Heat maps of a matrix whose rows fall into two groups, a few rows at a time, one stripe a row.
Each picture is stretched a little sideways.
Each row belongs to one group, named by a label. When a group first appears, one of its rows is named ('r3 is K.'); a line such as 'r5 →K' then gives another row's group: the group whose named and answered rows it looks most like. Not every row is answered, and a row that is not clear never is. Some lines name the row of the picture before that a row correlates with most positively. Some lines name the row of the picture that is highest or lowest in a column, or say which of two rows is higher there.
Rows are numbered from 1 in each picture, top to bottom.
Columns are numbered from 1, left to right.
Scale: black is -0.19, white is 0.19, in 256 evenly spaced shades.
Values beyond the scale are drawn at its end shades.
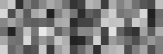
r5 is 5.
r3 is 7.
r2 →7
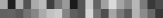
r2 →5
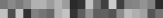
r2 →7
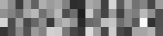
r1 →5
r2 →5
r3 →7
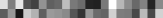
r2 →5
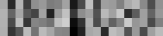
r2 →7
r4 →5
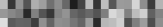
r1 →7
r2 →7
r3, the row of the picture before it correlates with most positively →2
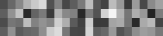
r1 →5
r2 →7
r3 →5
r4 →5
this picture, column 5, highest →1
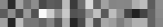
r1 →7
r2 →5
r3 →7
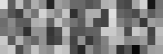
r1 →7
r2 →5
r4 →7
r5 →7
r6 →5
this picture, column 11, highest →5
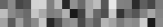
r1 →5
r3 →7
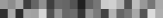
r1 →7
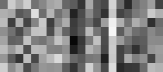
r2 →5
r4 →5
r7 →5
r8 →5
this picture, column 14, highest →3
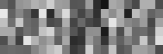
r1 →5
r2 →7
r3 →7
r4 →5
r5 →5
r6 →5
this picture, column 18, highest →2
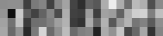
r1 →7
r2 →7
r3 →7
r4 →7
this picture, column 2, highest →1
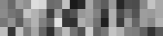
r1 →5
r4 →7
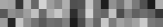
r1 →5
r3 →7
